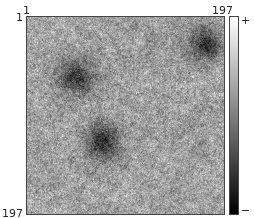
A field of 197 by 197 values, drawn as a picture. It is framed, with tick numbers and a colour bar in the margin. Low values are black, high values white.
Histogram: skewed, a long tail of low values. Grain: blotchy. Dips: three. Mirror symmetry: none.
